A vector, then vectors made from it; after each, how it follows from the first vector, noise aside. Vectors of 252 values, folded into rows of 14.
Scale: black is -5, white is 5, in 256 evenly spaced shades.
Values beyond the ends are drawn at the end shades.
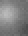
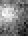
scaled up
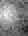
scaled up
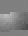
partly zeroed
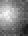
scaled up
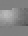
partly zeroed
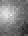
scaled up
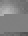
partly zeroed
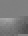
partly zeroed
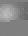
partly zeroed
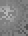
partly zeroed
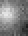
scaled up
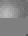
partly zeroed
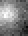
scaled up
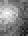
scaled up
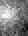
scaled up
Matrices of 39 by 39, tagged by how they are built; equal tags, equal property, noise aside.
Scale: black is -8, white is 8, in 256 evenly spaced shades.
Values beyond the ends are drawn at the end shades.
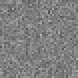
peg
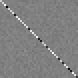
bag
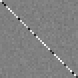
bag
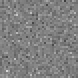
peg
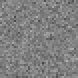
peg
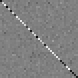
bag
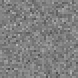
peg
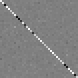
bag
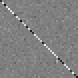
bag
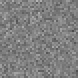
peg
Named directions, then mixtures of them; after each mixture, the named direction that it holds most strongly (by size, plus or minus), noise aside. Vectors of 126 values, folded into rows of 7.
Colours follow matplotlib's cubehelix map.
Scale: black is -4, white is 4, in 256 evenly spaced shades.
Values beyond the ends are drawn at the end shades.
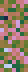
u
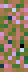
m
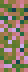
u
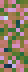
u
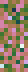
m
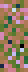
m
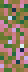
m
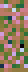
m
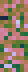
u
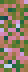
u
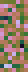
m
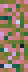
m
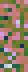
u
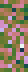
m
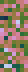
u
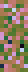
m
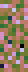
m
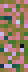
m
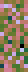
m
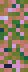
u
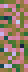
m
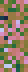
u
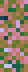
u
